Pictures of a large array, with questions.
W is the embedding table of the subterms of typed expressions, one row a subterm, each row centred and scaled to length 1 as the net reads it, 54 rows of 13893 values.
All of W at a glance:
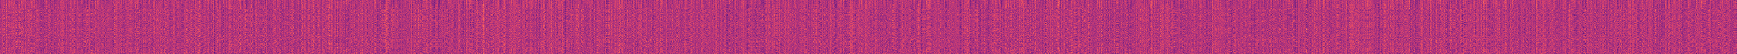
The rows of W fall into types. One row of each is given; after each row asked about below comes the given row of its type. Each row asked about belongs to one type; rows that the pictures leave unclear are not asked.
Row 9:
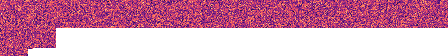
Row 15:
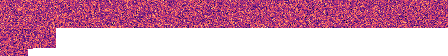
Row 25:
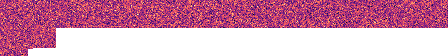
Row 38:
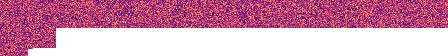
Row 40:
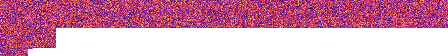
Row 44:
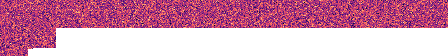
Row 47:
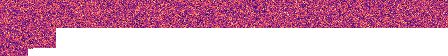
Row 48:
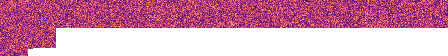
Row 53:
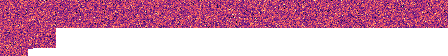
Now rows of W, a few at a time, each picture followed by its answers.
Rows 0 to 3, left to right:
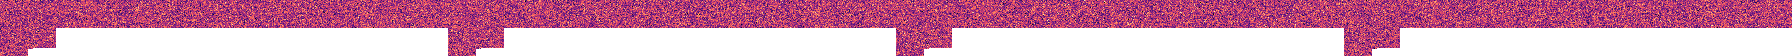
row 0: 38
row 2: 47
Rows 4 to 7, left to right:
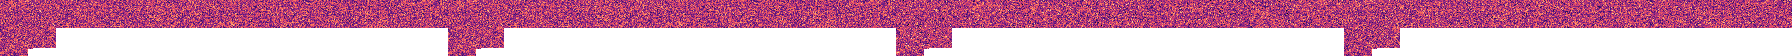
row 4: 48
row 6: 25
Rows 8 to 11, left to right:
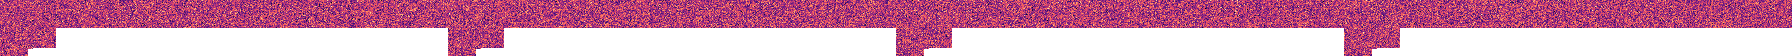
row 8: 44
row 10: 40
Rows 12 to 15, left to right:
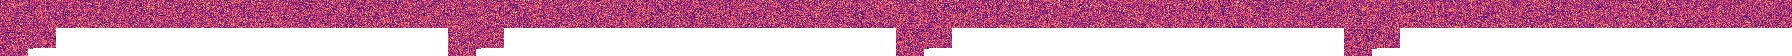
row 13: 53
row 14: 15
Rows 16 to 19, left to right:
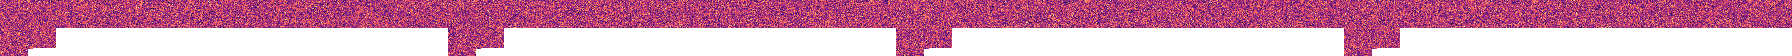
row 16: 25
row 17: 48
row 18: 9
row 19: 25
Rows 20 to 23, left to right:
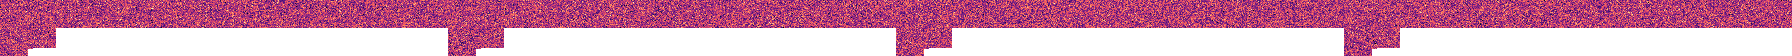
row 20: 40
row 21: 15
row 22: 48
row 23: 47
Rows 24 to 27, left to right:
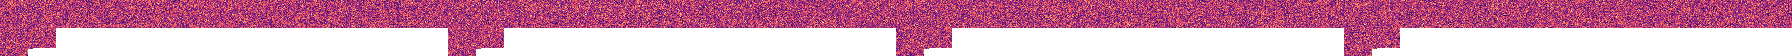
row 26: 48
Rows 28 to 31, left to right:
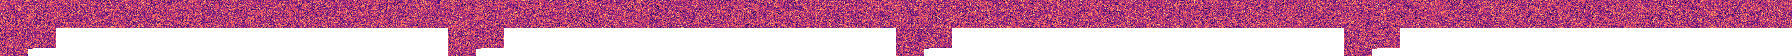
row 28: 9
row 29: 9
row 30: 15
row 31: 47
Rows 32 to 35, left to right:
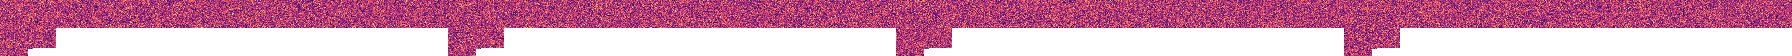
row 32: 9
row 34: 48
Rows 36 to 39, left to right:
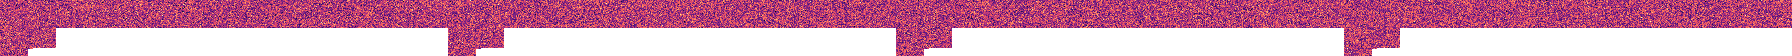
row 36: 25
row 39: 40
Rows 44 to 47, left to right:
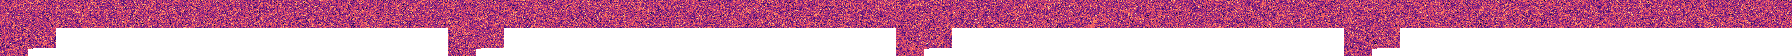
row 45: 40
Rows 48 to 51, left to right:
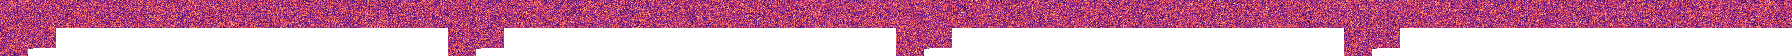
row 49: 38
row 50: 53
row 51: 9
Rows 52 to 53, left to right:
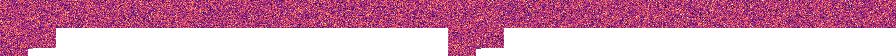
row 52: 40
